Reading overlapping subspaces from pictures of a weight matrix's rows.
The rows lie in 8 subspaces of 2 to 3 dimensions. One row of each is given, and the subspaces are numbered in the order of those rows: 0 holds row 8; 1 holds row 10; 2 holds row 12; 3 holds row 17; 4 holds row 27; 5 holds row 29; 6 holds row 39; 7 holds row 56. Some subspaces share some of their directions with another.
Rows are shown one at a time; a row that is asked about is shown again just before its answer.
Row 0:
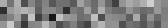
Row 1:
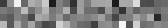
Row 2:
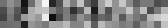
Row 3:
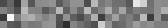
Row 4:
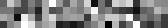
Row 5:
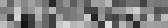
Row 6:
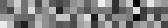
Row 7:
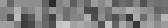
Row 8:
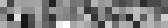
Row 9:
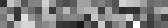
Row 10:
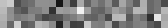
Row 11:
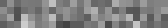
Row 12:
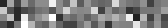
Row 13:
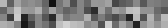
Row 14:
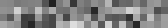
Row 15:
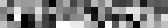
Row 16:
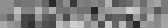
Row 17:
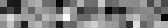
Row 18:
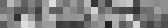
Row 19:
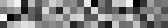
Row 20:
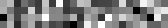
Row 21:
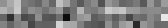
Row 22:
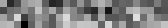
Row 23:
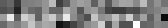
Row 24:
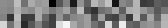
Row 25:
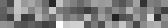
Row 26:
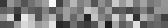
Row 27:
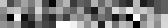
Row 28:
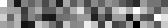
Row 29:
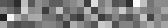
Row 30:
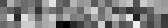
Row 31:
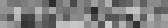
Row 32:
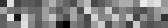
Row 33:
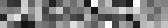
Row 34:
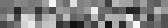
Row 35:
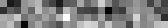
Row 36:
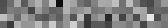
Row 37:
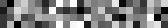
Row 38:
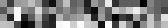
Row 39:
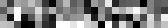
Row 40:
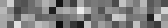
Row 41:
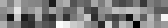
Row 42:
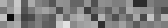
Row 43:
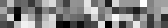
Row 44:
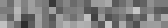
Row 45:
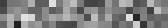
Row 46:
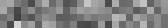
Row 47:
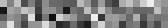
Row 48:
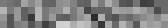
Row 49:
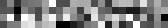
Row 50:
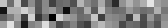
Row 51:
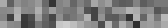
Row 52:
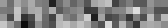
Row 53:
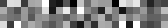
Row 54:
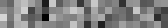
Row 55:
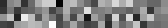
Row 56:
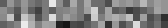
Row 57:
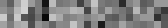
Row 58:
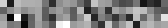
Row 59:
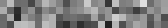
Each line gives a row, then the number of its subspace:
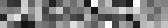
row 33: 5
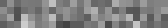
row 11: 2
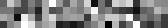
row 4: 5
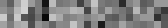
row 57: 7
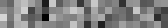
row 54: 7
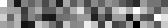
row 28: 1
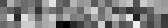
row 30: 4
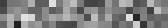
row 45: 6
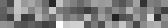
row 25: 1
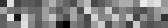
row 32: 0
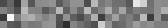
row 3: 5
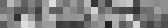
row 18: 5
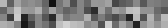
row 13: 2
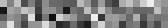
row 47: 2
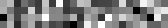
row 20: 7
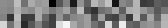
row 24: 1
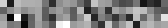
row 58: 0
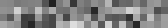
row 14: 0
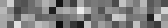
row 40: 1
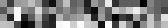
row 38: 6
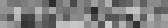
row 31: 0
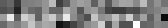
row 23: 3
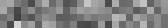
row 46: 6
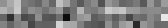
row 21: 3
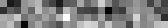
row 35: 3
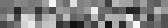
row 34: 0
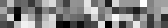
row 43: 6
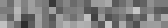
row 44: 4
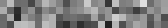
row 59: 6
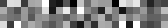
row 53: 1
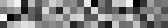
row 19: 5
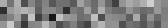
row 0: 2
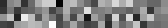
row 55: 7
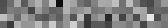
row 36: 7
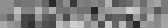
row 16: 0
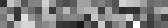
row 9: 1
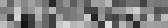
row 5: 4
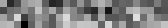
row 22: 3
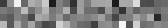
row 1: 1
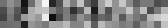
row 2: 7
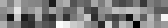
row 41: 3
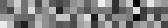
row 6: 4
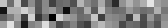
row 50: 2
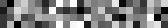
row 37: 1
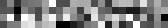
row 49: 3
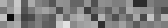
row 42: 5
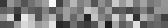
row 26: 7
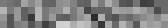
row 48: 2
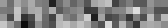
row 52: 4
